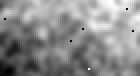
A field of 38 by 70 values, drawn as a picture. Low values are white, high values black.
Lone odd cells: 6, 5 higher and 1 lower than their neighbours. Histogram: bell-shaped. Ninth with the lowest average: top right. Ninth with the highest average: bottom left. Odd rows or columns: none. Grain: blotchy. Slope: up to the bottom left.
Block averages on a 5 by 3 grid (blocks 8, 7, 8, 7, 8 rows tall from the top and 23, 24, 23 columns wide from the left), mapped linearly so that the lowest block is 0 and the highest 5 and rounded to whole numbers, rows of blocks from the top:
110 | 220 | 431 | 432 | 543
